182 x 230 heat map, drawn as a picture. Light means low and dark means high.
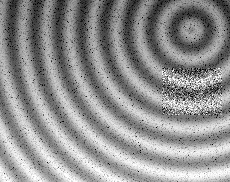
Concentric rings centre on the top right. Values change most from cell to cell in the middle right. The field climbs toward the top. An odd patch, rougher than its surroundings, sits in the middle right.
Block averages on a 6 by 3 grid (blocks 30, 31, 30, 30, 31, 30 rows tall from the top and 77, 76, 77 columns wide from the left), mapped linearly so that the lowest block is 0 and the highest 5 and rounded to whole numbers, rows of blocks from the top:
5 5 5 | 4 4 4 | 3 3 3 | 2 2 2 | 1 1 1 | 0 0 0
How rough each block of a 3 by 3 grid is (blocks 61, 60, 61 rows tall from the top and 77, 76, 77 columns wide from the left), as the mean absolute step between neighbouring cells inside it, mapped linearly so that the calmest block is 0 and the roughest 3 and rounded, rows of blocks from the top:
0 0 0 | 0 0 3 | 0 0 0
